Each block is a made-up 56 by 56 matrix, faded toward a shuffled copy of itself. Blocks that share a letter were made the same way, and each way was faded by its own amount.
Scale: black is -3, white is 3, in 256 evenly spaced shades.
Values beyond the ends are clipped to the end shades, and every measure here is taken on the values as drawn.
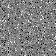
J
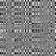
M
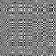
M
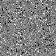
J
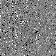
J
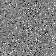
J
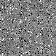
J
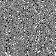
J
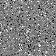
J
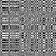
M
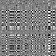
M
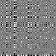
M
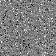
J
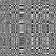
M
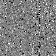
J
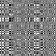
M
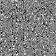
J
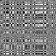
M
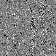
J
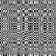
M
